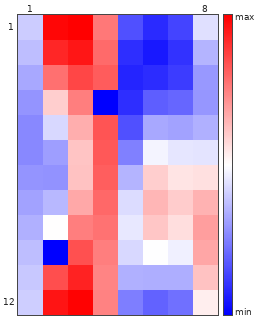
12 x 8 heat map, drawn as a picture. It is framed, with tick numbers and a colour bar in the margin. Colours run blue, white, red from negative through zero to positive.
Average level on the scale: 50%. Ninth with the highest average: top left. Lone odd cells: 2, each lower than its neighbours.
